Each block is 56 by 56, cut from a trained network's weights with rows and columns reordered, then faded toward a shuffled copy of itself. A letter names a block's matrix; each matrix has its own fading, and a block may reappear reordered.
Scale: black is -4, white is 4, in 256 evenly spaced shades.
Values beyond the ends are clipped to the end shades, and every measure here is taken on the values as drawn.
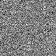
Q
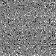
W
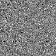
Q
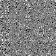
W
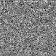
Q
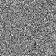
Q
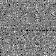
W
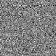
Q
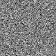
Q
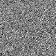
Q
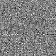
Q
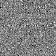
Q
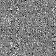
W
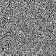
Q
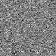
Q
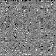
W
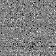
W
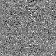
W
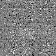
W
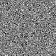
Q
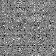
W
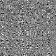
W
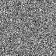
Q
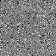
W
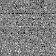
W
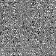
W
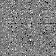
W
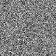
Q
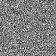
Q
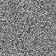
Q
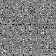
W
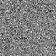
Q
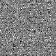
W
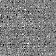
W
